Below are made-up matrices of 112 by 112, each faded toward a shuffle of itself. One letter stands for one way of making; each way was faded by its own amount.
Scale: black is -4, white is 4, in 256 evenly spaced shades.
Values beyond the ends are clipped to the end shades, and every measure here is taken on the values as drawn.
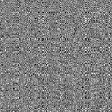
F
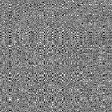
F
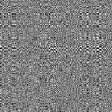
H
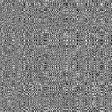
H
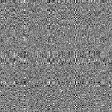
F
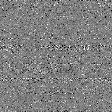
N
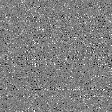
N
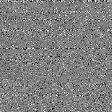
N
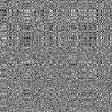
F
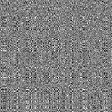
F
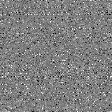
N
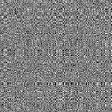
H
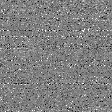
N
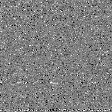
N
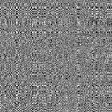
H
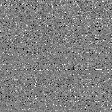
N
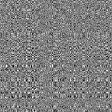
H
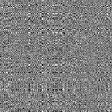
H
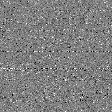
N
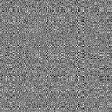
H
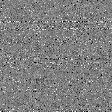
N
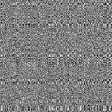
F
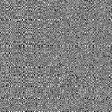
F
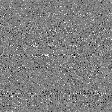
N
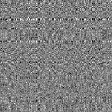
F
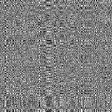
H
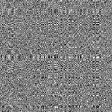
F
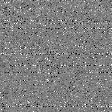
N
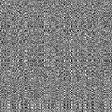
H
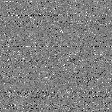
N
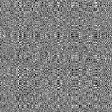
H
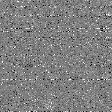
N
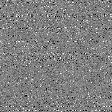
N
